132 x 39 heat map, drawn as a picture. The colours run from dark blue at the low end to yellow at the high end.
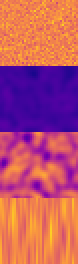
The table splits into 4 rows of 1 panel. Panel 1,1: high, fine-grained. Panel 2,1: very low, blotchy, faint in contrast. Panel 3,1: middling, blotchy, strong in contrast. Panel 4,1: high, streaked downward.
